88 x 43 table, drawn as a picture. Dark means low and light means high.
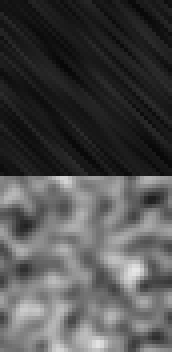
The table splits into 2 rows of 1 panel. Panel 1,1: very low, slanting down to the right, faint in contrast. Panel 2,1: middling, blotchy, strong in contrast.
